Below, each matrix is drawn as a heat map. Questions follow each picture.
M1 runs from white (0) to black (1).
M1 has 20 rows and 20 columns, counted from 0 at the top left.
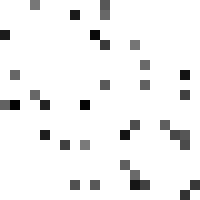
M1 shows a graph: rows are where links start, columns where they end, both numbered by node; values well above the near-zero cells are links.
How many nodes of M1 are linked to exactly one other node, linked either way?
4
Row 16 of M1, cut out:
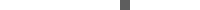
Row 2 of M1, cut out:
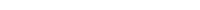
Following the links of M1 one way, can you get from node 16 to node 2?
no
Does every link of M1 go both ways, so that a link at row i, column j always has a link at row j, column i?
yes
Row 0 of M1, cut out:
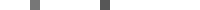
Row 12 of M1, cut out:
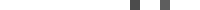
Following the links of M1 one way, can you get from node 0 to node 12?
yes
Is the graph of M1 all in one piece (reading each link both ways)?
no
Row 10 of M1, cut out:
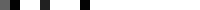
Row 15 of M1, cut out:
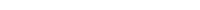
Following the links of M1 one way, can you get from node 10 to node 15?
no
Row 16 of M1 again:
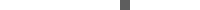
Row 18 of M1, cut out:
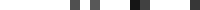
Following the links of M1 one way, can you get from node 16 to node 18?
yes
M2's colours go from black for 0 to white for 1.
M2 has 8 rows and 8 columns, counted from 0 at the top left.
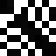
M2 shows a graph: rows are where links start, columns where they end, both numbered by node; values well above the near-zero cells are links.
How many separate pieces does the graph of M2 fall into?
1
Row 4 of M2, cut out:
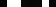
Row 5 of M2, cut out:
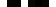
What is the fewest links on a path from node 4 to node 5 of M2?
3
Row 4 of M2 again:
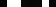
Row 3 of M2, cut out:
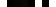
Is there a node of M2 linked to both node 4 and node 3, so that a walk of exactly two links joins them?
no
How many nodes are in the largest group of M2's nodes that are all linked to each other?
4
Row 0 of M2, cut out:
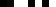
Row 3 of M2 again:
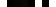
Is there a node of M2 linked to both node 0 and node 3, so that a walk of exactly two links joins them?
yes
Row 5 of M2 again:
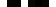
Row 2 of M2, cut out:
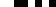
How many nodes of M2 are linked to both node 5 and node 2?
1
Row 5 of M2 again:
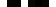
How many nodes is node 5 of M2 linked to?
3
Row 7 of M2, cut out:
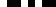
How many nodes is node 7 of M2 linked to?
3
